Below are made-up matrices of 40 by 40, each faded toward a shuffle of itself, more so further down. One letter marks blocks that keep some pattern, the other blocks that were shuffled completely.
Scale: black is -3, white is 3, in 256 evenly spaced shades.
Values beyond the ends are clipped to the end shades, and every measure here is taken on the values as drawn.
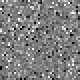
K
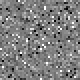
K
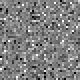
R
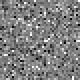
K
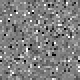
K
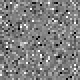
R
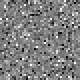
R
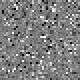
K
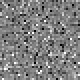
R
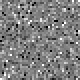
K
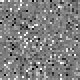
R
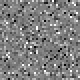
K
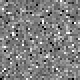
K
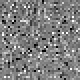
R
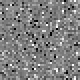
K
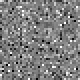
R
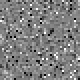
R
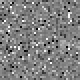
R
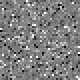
K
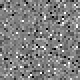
K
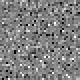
R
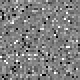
R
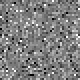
R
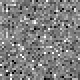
K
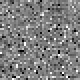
R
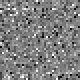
R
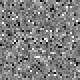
K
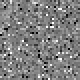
K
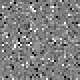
R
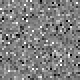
K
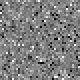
K
